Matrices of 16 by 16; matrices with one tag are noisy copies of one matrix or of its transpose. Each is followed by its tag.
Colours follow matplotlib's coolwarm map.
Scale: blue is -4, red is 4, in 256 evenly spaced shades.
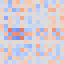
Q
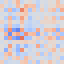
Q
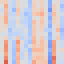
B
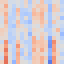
B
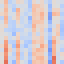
B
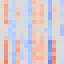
B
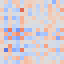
Q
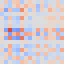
Q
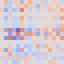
Q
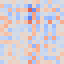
Q
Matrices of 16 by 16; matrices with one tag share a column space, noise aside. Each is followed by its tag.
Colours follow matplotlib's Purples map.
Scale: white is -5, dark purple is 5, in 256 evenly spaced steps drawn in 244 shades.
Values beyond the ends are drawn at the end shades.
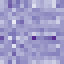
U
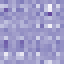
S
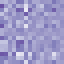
S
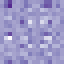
U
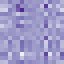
S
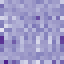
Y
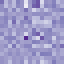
U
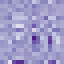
Y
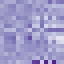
Y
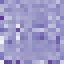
Y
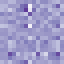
S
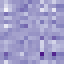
S
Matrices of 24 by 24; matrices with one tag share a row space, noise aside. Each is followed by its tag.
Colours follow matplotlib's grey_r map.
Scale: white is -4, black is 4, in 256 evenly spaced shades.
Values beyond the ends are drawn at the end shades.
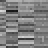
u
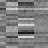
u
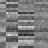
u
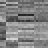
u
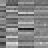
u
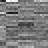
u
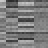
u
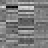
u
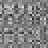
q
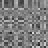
q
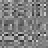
q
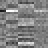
u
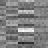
u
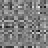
q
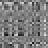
q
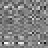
q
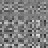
q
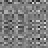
q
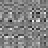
q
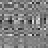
q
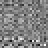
q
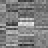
u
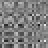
q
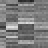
u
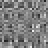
q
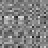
q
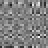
q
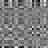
q
